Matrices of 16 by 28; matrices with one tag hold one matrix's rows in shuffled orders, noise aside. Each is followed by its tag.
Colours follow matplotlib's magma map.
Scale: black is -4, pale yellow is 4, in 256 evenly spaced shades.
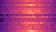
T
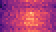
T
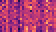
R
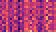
R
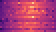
T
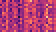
R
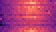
T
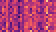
R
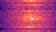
T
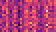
R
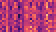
R
